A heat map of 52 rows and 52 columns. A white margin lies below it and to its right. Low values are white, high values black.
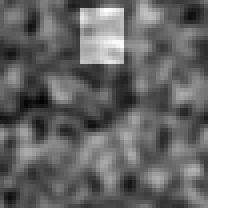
Roughest part: top middle. Ninth with the lowest average: top middle. Odd patch: lower, in the top middle. Grain: blotchy.
